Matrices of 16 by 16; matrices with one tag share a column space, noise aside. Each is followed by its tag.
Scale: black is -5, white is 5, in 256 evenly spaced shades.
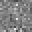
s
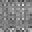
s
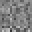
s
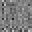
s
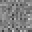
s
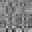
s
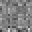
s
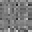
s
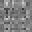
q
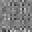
s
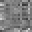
s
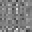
s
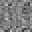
s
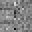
q
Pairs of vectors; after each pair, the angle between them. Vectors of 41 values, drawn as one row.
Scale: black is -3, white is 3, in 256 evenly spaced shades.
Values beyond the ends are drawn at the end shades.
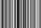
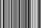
orthogonal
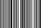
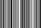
nearly parallel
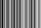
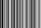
nearly parallel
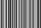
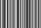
partly opposed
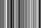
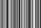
orthogonal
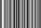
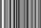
nearly parallel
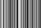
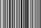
partly aligned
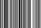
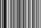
partly aligned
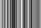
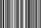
partly opposed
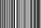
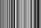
nearly parallel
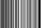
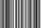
partly aligned
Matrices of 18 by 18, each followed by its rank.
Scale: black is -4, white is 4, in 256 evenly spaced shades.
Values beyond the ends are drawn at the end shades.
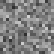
full rank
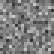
full rank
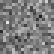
full rank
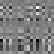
two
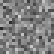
full rank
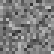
full rank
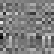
two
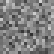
full rank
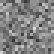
full rank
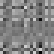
two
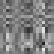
two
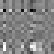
two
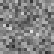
full rank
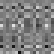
two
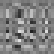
two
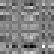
two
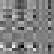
two
